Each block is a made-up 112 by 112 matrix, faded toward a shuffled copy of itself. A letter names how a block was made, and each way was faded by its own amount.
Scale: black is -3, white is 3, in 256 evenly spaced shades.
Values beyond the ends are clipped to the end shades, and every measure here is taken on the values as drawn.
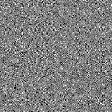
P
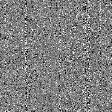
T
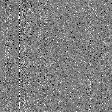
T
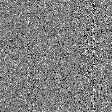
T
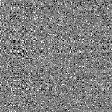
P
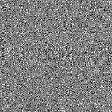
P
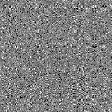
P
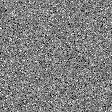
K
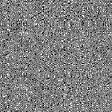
P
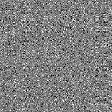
P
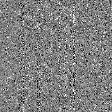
T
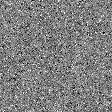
K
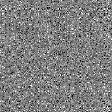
P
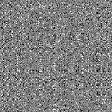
P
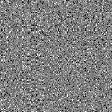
P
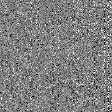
T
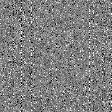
T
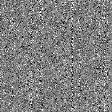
T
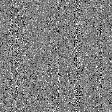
T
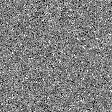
K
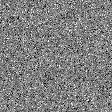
K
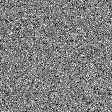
K
